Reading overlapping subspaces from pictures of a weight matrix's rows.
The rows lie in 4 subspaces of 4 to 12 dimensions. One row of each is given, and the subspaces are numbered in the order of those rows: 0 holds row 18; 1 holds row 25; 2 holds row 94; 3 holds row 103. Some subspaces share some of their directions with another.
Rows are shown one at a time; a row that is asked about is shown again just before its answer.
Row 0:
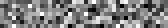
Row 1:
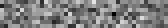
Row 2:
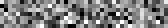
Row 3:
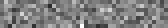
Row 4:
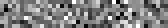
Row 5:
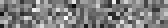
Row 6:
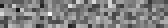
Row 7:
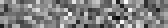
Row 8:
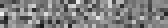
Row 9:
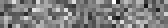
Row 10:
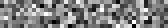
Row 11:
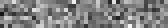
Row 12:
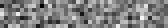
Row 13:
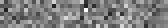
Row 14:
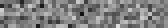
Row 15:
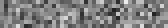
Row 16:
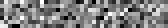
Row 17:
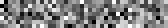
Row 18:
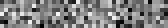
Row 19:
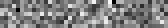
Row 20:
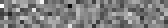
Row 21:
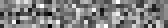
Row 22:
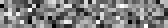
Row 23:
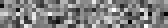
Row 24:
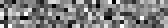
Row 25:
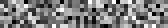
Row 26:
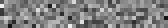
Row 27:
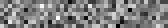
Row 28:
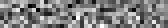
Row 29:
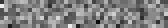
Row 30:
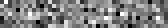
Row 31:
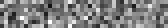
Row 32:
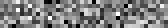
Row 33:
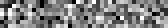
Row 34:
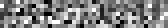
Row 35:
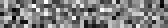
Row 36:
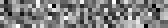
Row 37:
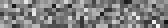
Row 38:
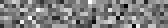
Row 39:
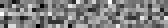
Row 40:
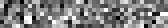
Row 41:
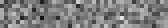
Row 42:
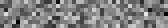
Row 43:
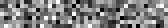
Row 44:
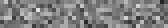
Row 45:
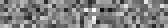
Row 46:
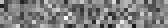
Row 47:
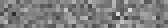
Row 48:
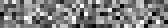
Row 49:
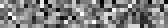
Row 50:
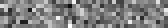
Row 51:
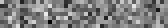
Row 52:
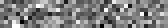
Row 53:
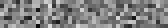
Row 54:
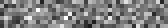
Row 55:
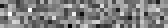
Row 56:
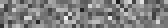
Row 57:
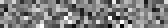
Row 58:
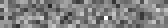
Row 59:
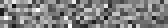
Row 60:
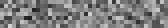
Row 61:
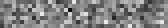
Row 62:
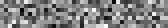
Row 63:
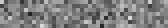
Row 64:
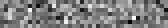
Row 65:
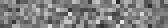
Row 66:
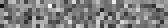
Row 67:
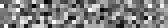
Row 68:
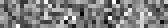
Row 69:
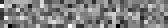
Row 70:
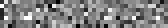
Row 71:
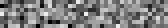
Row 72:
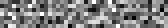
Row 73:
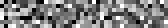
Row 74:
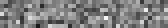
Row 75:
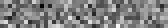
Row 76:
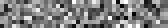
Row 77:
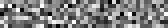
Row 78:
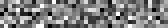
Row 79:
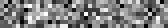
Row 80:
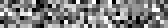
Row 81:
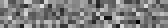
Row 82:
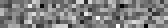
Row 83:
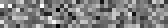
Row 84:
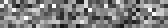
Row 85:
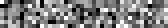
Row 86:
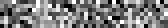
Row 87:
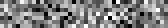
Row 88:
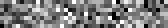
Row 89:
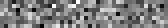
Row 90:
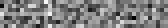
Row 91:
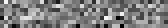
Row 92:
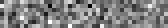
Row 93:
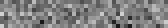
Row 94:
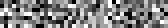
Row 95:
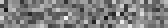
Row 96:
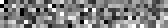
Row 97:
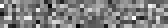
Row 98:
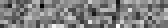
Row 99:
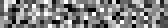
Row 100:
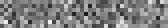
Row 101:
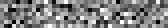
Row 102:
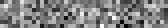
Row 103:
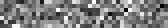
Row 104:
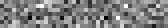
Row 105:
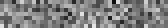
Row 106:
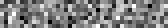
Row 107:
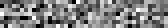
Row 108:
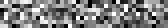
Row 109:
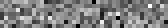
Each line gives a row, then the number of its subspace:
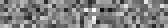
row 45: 1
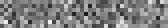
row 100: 0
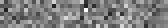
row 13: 1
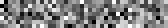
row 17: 3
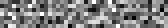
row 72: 2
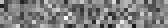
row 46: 0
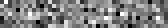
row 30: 3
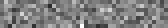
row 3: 1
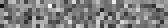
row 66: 1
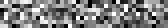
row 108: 1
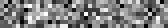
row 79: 0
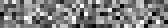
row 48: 1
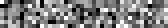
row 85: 0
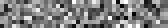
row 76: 2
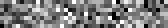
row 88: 2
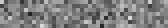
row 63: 0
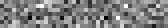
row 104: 1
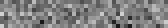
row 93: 1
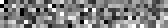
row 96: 1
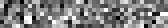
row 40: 1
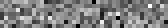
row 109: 3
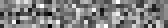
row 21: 1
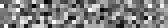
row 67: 1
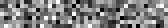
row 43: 1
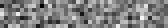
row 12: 2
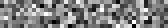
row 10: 1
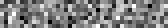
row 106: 0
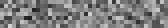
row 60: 0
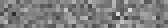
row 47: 0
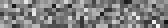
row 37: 1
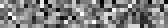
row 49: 2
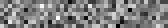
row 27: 0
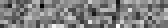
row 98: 0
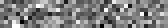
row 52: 1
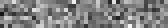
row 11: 2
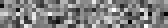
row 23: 1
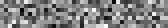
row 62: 1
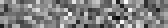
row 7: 2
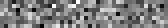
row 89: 1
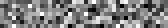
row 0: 2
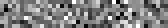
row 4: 2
